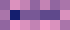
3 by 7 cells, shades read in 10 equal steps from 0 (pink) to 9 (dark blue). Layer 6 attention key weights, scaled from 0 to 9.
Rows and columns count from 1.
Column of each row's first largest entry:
1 2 1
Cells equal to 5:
2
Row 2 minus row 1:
-1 8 3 1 4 2 -2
